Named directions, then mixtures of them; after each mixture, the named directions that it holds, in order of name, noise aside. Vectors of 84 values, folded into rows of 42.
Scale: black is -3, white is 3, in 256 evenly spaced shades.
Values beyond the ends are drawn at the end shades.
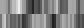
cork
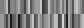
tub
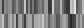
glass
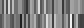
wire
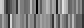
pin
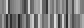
tub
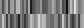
cork, glass, tub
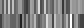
wire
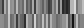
glass, pin, wire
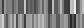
glass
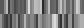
cork, tub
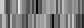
cork, pin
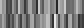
pin, tub, wire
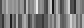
glass, pin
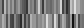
glass, tub, wire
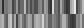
glass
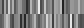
wire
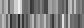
cork, tub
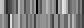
pin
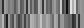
glass, tub, wire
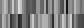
cork, tub, wire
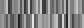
tub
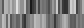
cork, glass, pin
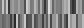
glass, tub, wire
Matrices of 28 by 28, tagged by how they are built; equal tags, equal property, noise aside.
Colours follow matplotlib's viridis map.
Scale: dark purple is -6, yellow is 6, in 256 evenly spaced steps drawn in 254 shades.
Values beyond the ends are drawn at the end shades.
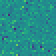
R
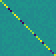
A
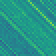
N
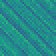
N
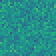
R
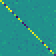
A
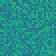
R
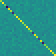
A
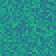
R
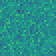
R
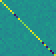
A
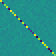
A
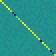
A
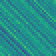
N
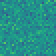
R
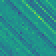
N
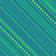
N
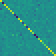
A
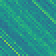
N
